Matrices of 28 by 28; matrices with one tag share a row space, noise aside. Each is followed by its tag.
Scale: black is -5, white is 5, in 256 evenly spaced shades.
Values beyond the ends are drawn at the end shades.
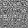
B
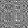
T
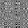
T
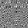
T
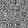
B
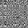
B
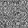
B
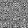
B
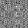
T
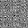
B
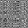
B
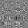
T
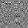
T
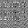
B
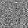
T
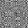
T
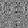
T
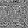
B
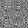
T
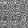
B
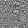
B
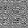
B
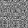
B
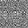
B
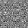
B
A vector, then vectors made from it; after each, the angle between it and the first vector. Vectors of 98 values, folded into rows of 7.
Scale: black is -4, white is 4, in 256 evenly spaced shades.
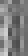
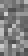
orthogonal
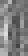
nearly parallel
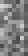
partly aligned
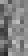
nearly opposite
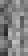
nearly opposite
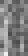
nearly parallel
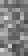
partly aligned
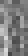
nearly parallel
